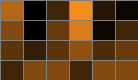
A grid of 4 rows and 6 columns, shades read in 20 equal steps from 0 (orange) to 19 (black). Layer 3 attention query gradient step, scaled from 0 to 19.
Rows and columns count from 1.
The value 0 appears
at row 1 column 4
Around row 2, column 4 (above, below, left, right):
0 8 11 18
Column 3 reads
14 11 12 9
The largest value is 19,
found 2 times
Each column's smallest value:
5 9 9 0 9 9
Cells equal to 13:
1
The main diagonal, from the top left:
5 19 12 14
